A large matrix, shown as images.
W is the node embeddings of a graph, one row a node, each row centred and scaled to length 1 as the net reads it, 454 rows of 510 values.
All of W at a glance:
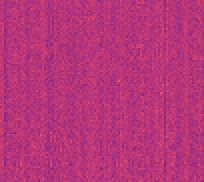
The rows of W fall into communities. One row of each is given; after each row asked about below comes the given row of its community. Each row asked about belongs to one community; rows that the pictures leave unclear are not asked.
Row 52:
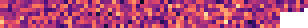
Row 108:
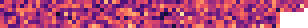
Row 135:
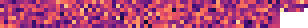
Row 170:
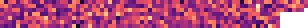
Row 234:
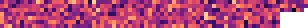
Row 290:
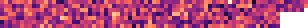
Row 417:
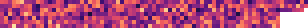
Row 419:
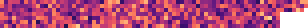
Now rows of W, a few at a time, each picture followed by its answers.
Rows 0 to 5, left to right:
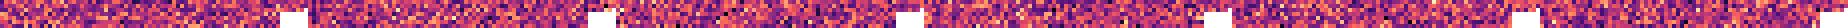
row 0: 234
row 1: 135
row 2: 419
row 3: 234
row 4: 108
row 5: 135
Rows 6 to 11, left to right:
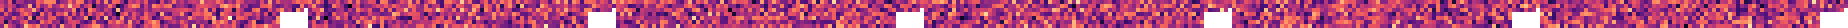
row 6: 108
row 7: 170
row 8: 290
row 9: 290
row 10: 419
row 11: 417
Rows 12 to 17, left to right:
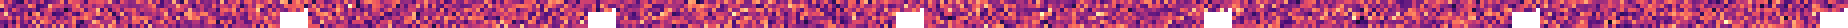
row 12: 170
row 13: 135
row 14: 170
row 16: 290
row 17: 52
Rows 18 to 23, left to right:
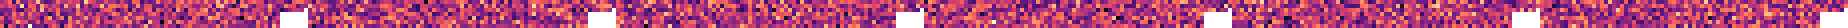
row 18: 135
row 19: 170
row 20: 52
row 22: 290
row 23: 52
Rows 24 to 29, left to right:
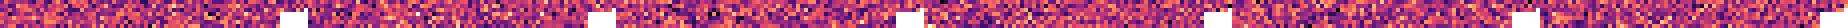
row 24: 234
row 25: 170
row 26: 419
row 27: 135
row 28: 417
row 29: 135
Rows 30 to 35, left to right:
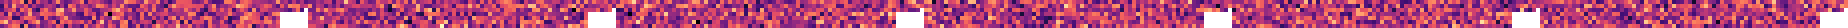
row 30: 417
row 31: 108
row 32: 108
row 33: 52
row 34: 290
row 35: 108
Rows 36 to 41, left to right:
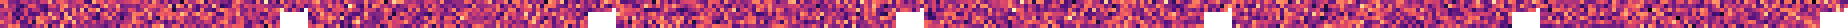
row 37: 135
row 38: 170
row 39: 108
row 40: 419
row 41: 170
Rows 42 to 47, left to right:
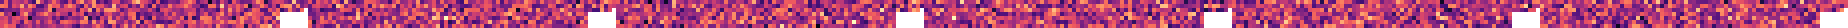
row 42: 417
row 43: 135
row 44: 135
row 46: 419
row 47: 108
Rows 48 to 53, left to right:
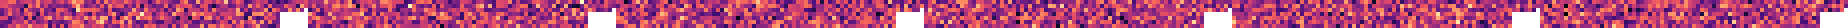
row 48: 290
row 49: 234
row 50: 417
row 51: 234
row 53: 417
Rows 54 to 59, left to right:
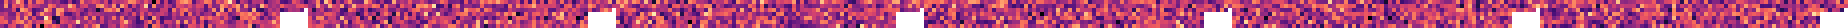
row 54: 417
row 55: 135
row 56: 170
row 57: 290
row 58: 52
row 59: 52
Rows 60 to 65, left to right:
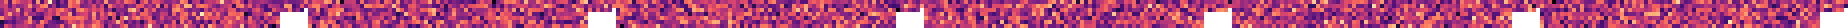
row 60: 290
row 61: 108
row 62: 290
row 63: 417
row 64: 417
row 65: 135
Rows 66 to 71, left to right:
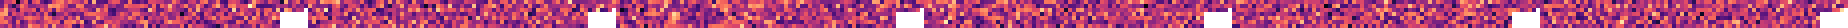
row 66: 234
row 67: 290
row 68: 419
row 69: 290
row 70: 234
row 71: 135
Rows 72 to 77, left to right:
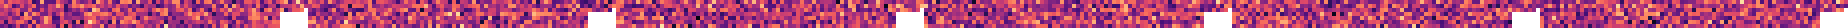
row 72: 170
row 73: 52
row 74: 52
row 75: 108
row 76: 234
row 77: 135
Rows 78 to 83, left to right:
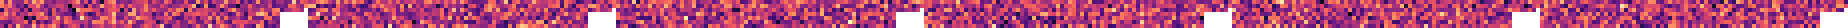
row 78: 419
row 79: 290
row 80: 419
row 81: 52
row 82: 52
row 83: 52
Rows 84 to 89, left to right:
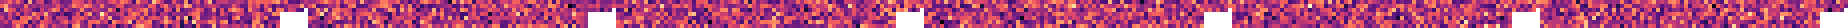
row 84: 170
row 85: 290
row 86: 108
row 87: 52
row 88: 108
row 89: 52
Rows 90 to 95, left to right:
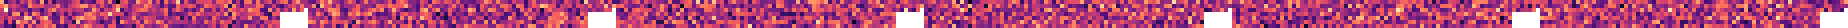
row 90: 170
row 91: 417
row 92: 108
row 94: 135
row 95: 290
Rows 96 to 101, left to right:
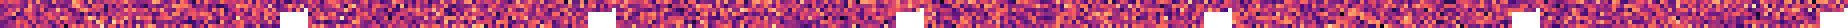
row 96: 290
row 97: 135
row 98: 170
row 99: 52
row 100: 234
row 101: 170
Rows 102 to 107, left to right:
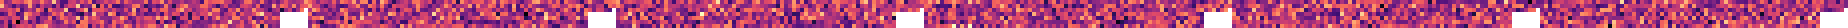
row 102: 290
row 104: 170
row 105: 290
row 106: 417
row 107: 417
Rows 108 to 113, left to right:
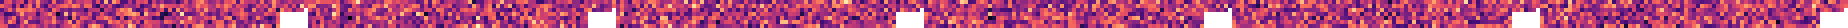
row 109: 290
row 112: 108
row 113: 108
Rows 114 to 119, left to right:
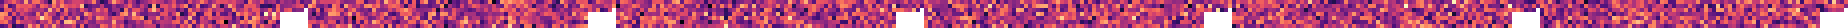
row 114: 234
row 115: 108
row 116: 234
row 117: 52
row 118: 234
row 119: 170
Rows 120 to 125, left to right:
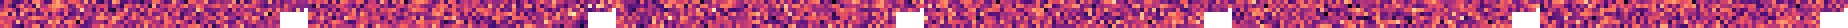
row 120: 234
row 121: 419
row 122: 52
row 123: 417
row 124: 108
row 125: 417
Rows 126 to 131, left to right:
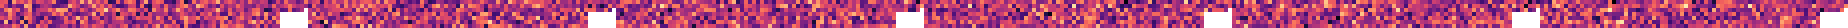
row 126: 290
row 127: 234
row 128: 108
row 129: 135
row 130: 417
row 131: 417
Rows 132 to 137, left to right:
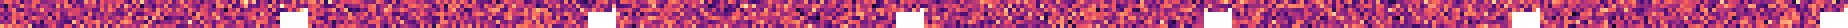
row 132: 135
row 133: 52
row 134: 234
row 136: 108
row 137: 417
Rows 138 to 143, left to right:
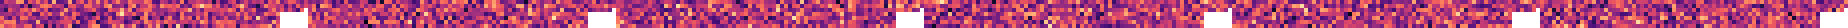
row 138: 108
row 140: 52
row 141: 170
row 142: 108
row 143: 290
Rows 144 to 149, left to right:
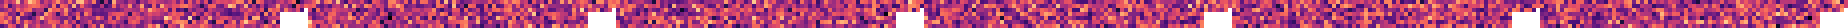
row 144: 234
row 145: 108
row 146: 170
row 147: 108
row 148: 52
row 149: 108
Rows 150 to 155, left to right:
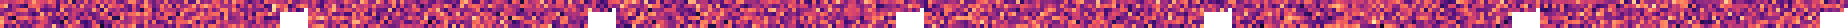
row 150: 52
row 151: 234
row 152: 170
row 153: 234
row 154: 419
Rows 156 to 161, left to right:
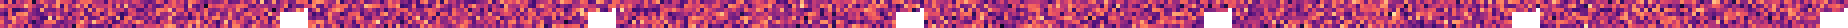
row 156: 135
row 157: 108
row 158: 170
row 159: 419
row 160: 170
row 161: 170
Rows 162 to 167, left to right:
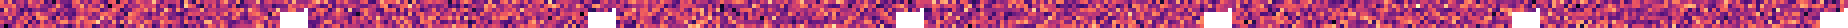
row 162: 170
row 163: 290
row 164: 290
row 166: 234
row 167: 417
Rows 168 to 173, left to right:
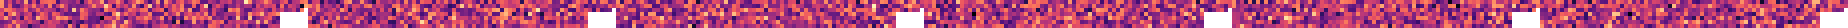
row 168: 419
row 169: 108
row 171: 419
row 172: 419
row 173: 108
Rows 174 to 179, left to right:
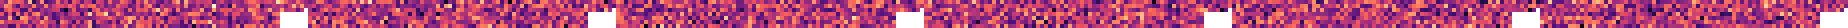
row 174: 170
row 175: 234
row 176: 52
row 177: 52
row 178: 417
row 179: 234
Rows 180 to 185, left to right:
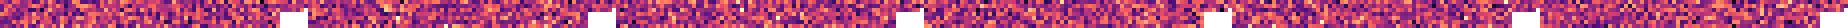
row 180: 170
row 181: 290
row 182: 419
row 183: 108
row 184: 170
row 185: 135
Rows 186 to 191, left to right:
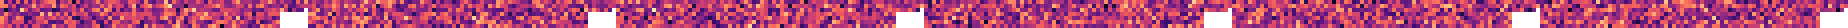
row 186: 52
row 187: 234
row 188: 52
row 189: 108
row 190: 108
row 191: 417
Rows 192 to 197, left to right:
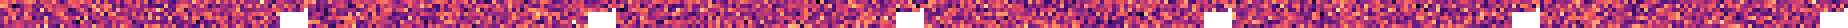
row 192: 290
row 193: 52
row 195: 108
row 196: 419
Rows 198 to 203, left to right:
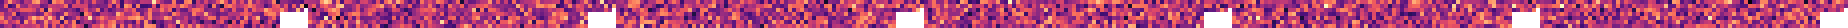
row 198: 234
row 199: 417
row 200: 417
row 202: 417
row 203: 135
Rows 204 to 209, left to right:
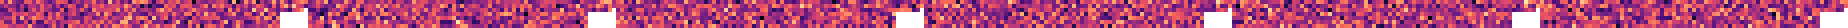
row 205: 108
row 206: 52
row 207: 135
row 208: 419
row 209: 419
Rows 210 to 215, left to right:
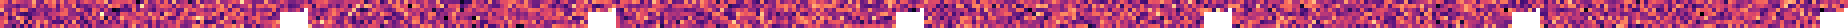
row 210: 52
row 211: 108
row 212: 108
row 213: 52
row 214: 234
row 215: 135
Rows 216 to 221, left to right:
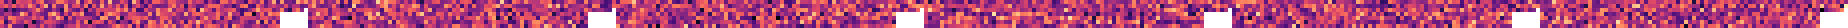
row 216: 135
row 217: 290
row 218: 108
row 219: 170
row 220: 290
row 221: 417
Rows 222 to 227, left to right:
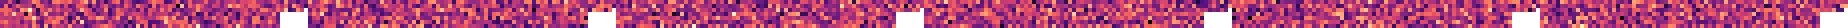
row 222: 234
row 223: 170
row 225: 290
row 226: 170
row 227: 52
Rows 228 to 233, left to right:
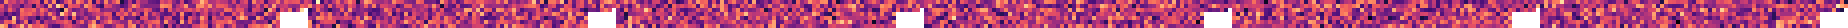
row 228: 108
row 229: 135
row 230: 108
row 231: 290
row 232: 417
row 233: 417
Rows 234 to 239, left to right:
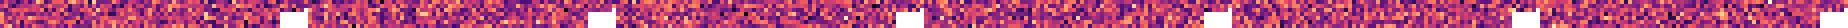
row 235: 417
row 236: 234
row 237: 417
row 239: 290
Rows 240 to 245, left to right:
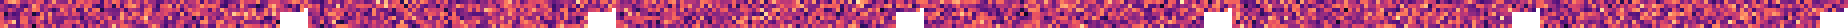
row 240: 108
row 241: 108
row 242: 135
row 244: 52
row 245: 52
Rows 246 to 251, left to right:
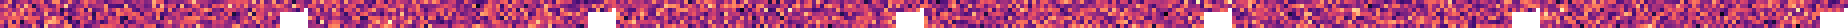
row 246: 234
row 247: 290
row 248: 417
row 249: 135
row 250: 108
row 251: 234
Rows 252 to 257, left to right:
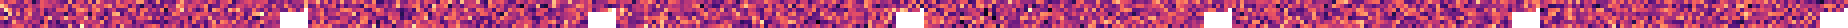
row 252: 290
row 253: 419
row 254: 234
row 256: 419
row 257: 290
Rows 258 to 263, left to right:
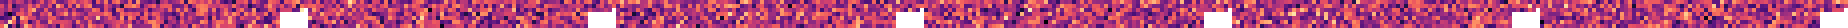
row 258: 108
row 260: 52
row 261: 419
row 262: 417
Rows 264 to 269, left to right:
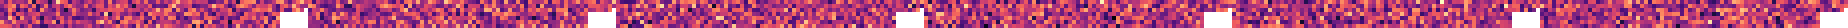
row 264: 135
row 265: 170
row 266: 135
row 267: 135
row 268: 52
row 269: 108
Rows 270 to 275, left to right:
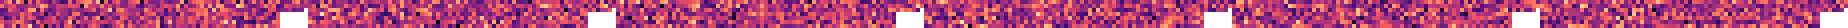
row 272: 52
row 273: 417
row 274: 108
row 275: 290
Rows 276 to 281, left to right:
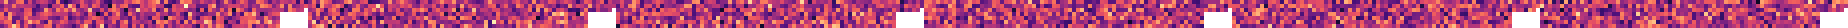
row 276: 417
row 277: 417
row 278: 417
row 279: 290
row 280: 108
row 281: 419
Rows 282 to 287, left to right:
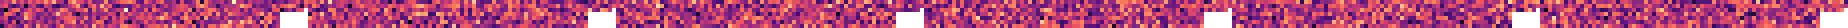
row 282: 290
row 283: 52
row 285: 108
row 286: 419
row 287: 108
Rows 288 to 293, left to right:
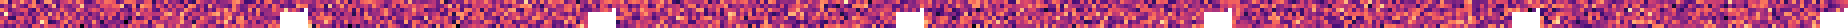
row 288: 52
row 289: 135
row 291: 52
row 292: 52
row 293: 135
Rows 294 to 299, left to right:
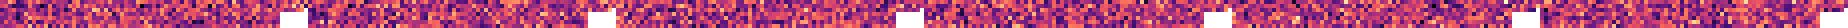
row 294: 170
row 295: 108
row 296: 52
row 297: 108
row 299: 108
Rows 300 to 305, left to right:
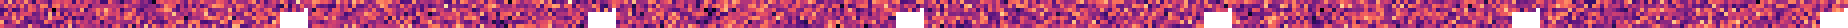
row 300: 135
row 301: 290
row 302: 419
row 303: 135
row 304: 52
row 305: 135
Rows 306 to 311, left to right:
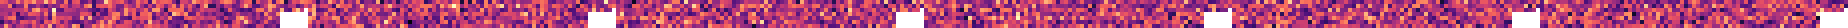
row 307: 52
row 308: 234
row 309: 290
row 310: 234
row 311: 234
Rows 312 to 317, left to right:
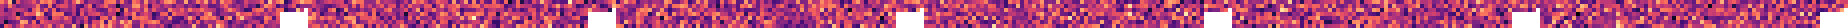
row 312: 419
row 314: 108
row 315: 135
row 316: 170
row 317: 135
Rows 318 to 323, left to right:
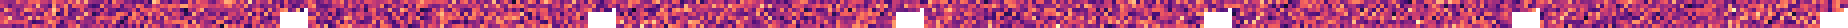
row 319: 52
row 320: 417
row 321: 108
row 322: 290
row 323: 135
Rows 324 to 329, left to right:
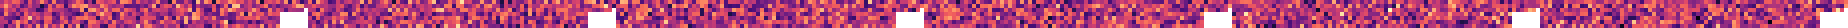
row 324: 170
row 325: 170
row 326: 108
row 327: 108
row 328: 135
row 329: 419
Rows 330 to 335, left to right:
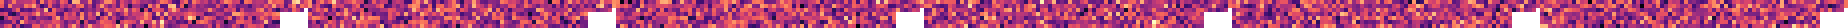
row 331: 419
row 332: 419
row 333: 290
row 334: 290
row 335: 108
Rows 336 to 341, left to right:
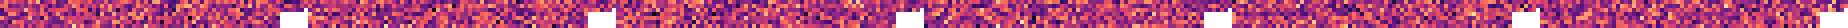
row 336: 290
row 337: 234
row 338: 234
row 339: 290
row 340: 234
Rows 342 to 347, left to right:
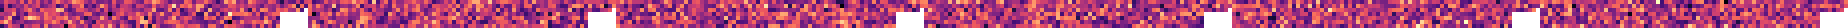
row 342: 234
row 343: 419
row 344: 52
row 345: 419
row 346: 135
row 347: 290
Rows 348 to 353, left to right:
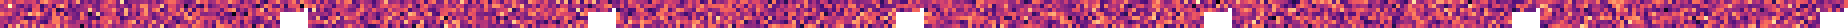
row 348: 419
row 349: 170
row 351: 234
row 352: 290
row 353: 290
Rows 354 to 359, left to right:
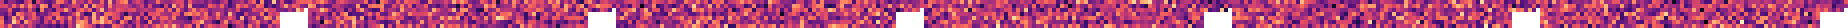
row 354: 135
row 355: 170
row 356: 290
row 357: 290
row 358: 234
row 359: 234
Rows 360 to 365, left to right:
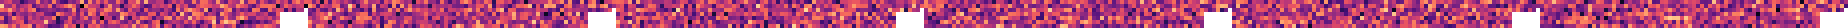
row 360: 108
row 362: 52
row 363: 170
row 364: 234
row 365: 170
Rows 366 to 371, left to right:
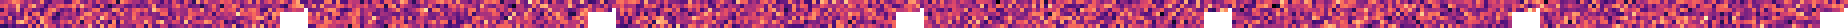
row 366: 170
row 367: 417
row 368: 170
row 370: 419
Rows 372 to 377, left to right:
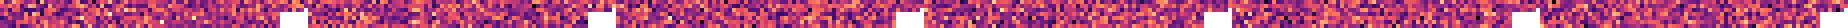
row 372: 170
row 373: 419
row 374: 108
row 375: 52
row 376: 170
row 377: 108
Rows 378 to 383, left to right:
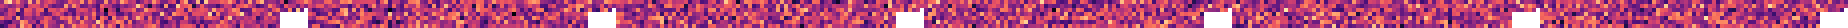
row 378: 290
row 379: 419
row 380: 52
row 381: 290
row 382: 170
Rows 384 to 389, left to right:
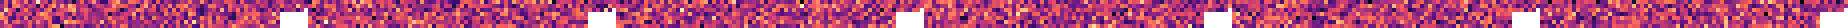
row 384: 417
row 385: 234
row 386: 108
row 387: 290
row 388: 234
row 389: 290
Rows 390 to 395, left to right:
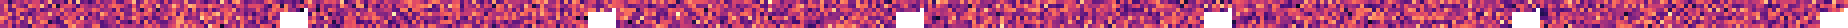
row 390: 52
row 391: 52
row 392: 290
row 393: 417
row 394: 290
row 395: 135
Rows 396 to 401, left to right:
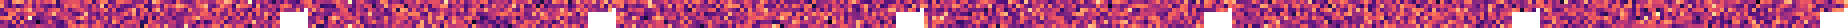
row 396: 290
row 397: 170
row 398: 52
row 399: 135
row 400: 52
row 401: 419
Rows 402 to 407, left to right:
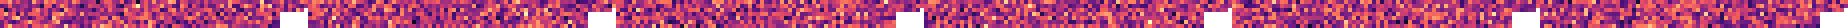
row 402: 419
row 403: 290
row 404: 52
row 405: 290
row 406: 52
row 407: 419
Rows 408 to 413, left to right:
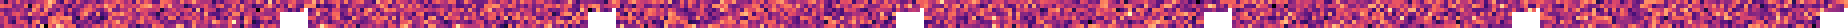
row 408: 419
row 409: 290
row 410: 419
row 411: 290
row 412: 419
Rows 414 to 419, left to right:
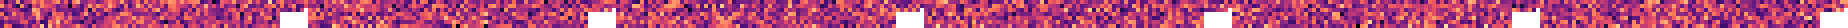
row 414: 419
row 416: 234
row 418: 52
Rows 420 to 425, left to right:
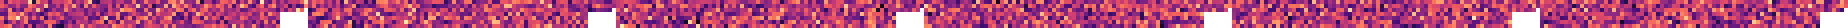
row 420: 135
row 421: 290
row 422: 135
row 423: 108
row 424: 108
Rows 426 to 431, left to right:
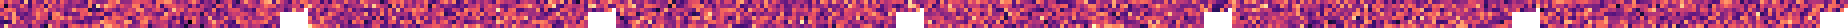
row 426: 419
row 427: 135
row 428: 170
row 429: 234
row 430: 52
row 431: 417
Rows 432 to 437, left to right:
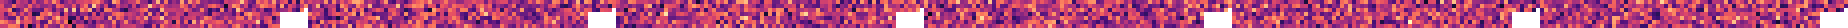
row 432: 417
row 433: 419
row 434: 170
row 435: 419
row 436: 52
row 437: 170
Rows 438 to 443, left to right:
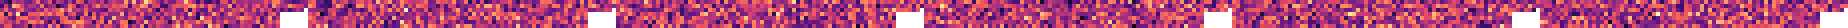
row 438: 417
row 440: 170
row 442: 52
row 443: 52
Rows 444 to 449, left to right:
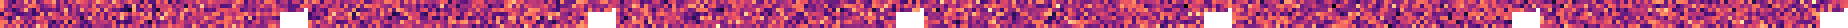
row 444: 52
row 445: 108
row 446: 417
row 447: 108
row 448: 234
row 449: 108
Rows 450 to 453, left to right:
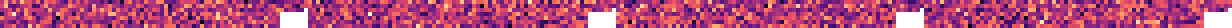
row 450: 290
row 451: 170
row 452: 234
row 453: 108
